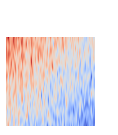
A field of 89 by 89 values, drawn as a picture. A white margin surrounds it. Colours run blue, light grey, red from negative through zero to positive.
Streaks run downward. Values rise toward the top left. The top left is the ninth with the highest average. The bottom right is the ninth with the lowest average.
